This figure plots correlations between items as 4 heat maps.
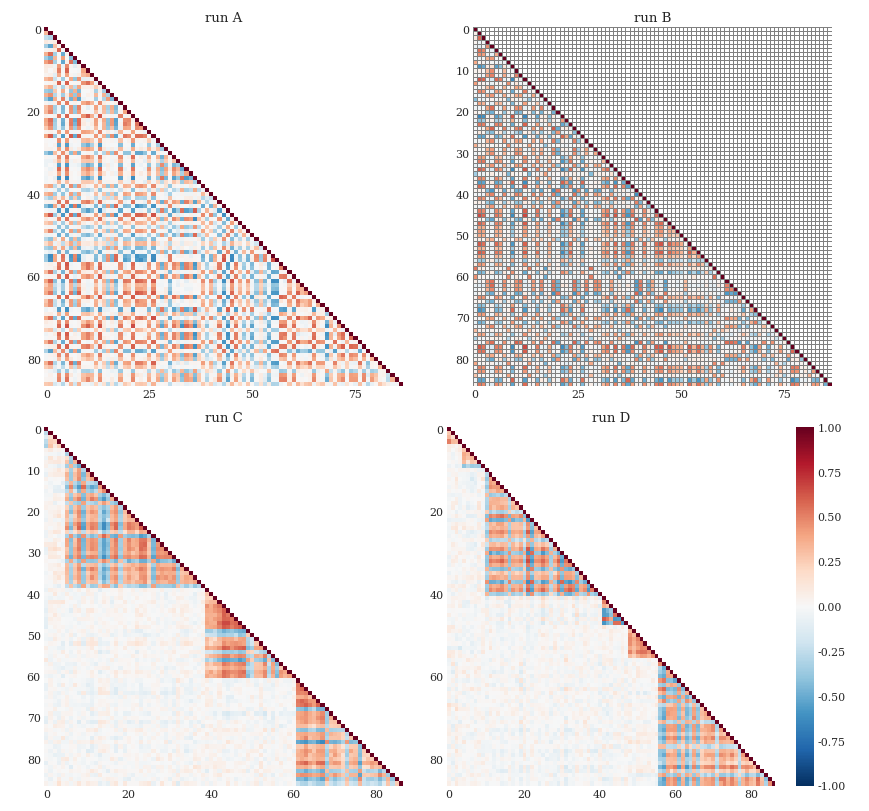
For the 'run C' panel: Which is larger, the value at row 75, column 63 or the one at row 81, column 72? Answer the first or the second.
the first
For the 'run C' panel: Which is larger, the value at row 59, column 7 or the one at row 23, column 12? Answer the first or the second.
the second
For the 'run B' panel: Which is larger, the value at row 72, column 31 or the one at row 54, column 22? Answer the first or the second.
the first
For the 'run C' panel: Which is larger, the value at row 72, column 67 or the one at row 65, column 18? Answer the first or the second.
the first
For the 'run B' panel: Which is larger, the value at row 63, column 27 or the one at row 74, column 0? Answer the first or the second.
the first
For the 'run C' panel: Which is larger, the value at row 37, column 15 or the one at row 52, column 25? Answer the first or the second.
the second
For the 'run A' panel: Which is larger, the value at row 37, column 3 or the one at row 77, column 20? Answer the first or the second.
the first
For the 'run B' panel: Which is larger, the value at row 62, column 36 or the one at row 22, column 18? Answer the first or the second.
the first
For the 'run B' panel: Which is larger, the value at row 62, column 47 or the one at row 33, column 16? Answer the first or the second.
the second
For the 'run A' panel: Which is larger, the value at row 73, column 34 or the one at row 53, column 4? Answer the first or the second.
the second
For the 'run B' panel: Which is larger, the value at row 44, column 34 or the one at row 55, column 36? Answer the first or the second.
the first
